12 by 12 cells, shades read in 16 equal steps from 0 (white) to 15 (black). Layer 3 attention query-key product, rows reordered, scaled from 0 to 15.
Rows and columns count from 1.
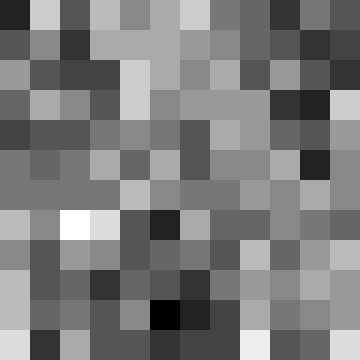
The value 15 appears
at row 11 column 6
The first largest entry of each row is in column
1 3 12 11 1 11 1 6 2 4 6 2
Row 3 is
6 10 11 11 3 5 7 5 10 6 10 12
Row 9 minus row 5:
-4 0 -4 -1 3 1 -2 5 -2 0 -4 -2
